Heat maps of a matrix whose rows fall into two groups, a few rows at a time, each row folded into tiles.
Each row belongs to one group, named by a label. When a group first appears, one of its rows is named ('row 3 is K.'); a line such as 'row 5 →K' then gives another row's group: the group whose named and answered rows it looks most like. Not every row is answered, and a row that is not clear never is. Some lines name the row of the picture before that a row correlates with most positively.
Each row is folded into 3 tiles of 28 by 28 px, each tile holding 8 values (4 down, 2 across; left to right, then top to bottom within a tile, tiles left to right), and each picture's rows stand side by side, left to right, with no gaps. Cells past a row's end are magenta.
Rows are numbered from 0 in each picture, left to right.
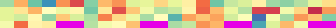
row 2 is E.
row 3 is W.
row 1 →E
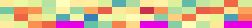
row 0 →E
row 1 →W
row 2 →E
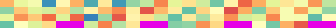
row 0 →E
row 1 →W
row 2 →W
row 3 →E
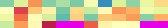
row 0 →E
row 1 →E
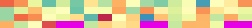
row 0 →E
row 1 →E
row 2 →W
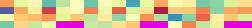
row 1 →W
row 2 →W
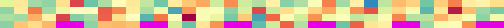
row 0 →W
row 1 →E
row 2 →E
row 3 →W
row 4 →W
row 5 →E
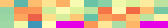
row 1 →E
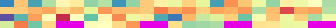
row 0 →W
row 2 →W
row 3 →E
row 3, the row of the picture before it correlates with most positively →1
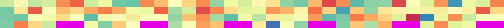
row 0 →W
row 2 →E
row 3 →W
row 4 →E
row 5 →W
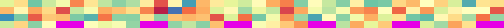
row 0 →W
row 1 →W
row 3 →E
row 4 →W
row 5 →W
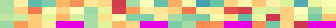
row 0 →W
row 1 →E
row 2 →W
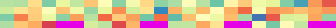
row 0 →E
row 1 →E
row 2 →W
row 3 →W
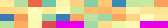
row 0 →E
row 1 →W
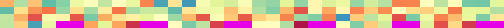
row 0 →E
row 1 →E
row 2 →E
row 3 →E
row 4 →W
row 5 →E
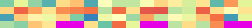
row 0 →W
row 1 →W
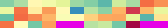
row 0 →E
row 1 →E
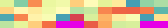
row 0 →E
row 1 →E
